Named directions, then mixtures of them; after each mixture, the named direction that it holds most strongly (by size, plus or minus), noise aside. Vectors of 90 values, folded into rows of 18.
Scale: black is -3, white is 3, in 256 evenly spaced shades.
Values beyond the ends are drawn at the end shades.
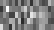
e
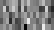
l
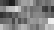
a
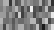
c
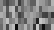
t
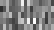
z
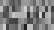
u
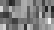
u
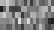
a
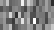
z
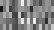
z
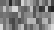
c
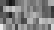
a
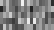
z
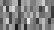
l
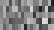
c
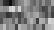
a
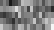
a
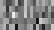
t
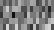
u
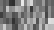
a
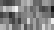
a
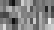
a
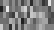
e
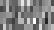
z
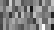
c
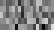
t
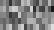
c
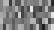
c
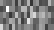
e
